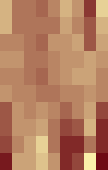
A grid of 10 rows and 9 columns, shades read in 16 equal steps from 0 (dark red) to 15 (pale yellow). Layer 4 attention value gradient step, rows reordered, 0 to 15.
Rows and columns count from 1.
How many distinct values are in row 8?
7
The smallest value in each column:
1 7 7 6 7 2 2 3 0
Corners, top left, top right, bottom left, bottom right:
11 13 1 0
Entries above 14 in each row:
0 0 0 0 0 0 0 0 0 1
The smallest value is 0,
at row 10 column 9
